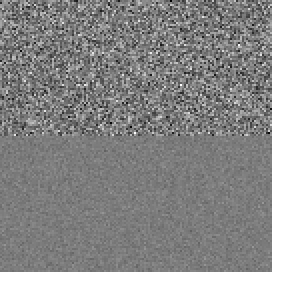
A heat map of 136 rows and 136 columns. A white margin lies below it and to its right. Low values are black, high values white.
Slope: none. Stripes: none. Histogram: heavy tails on both sides. Average level on the scale: 50%. Seam: horizontal, 50% of the way down, the bottom part calmer. Mirror symmetry: none.
